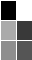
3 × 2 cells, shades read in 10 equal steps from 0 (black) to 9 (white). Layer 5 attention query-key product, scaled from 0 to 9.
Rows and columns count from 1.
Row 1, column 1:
0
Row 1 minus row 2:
-6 7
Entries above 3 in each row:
1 1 1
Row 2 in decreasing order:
6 2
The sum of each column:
11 14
